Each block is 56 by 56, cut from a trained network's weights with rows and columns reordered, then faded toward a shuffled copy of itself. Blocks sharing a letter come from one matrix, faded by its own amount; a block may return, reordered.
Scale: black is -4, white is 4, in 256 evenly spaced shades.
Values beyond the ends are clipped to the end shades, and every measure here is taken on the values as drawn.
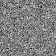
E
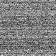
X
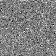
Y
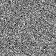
E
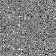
Y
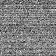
X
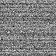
X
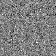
Y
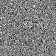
Y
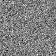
E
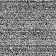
X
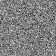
E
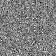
Y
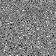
Y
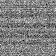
X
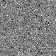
Y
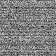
X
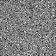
Y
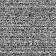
X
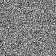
E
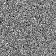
E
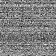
X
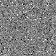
Y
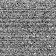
X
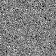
Y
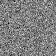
E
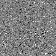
Y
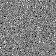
Y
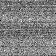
X
